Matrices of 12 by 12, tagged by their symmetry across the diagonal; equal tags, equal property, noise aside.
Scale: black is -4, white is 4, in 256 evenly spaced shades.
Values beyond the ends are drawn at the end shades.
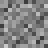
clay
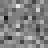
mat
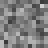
mat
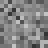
clay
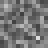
clay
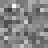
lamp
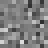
mat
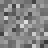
clay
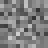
mat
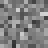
mat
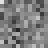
lamp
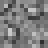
clay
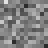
lamp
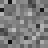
clay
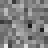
lamp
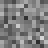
mat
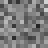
lamp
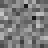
lamp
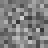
mat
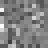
lamp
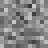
lamp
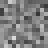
mat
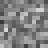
lamp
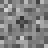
clay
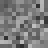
clay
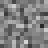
mat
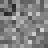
clay
